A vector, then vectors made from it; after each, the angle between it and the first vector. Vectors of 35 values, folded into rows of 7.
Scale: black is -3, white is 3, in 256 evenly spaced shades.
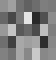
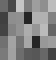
partly opposed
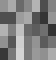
partly aligned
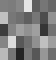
partly opposed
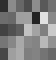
orthogonal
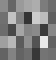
nearly opposite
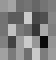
nearly parallel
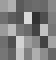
nearly parallel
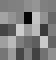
nearly opposite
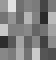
partly aligned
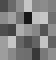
nearly opposite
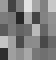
orthogonal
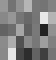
partly opposed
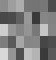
partly aligned
